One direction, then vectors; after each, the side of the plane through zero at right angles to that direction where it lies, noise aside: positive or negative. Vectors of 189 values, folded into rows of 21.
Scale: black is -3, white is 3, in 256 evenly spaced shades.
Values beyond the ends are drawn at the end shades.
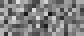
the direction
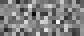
negative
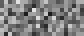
positive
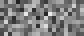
negative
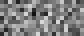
negative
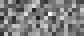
negative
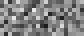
positive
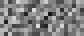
positive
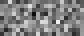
negative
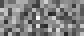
positive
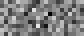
positive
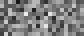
negative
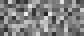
negative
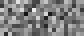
positive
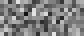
positive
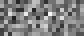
negative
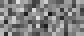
positive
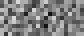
positive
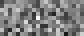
positive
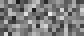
negative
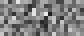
positive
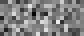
negative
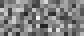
positive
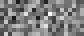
negative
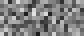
positive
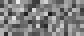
positive
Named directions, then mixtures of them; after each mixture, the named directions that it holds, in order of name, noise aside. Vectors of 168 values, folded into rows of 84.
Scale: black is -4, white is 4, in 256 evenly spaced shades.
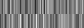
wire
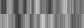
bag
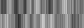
bag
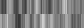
bag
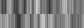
bag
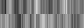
bag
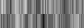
bag, wire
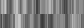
bag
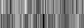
bag, wire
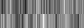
bag, wire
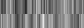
bag, wire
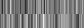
bag, wire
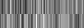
bag, wire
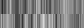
bag, wire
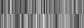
bag, wire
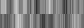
bag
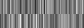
wire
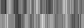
bag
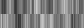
bag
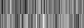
bag, wire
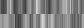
bag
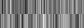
bag, wire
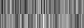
bag, wire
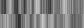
bag
